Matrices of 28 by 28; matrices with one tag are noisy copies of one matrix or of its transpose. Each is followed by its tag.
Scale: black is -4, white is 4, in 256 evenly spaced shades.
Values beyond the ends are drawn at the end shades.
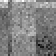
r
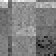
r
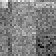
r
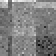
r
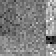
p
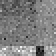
p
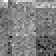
r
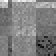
r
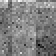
r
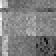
r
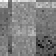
r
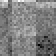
r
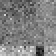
p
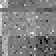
r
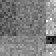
p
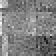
r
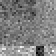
p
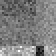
p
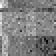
r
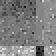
p
